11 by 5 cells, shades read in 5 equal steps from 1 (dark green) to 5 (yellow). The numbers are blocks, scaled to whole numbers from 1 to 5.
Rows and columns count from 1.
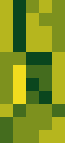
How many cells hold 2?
8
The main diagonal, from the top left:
4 1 4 4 4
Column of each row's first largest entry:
1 1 1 1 5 2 2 2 1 5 4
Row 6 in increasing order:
2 2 3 4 5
